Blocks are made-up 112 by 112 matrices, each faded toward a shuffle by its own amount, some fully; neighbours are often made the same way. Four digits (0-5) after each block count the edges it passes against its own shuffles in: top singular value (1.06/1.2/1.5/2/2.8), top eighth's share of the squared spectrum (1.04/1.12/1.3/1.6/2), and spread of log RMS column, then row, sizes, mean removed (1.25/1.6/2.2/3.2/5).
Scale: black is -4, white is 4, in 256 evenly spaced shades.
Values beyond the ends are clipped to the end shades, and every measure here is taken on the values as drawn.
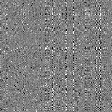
5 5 3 2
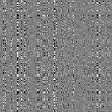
5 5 4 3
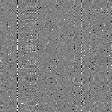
5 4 3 1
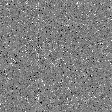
2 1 0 0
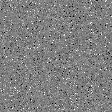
1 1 1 0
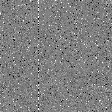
3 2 2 0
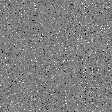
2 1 1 0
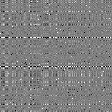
5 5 3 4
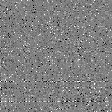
4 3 1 2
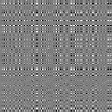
5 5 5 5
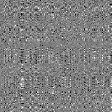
5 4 3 3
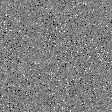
0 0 0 0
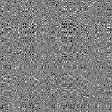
5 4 3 3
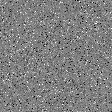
0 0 0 0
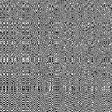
5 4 4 3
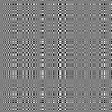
5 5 5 5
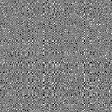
5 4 3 3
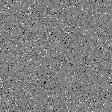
2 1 0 0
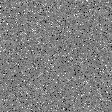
0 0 0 0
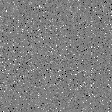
3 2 1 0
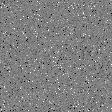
2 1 0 0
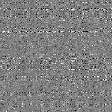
4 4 2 4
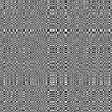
5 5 4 4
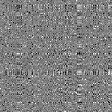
5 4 3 3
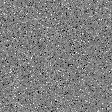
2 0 0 0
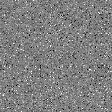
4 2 1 1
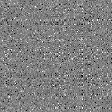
4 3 2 2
